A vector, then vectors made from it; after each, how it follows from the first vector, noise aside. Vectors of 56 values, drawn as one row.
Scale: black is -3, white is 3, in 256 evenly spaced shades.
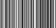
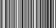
copied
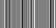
partly zeroed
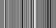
partly zeroed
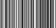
copied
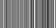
partly zeroed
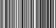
copied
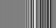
partly zeroed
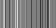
partly zeroed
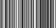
copied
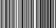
copied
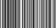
reversed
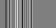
partly zeroed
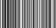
reversed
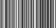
copied
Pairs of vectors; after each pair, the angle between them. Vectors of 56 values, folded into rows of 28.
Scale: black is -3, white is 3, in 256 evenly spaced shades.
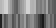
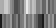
nearly parallel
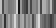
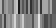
nearly parallel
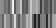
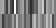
partly opposed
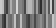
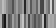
partly aligned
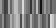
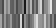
partly opposed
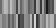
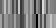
partly aligned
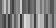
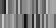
partly opposed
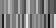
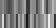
nearly opposite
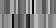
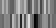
partly opposed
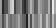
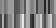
orthogonal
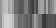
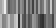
partly aligned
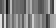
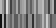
nearly opposite
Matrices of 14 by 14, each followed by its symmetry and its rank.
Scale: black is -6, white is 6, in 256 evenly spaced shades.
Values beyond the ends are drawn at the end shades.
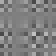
symmetric, rank one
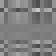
neither, rank one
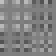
symmetric, rank one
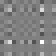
symmetric, rank one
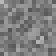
symmetric, full rank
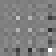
symmetric, rank two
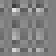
neither, rank one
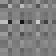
neither, rank one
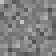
symmetric, full rank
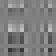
neither, rank one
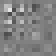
symmetric, rank two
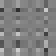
neither, rank one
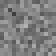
symmetric, full rank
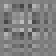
symmetric, rank one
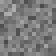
symmetric, full rank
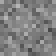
symmetric, full rank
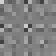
symmetric, rank two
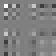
symmetric, rank one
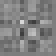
symmetric, rank two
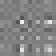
symmetric, rank two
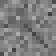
symmetric, full rank
